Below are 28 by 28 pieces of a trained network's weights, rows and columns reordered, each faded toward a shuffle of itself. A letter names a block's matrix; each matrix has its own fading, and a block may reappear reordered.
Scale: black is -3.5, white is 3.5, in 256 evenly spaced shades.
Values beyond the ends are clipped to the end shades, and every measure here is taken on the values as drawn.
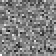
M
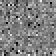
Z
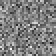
M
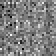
Z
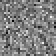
M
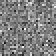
M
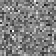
M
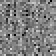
Z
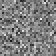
M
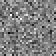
Z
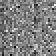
Z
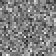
M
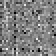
Z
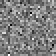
M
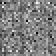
Z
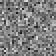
M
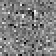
Z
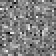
Z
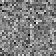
M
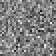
M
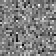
Z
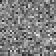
M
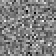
M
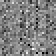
Z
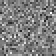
M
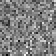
M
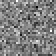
M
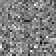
Z
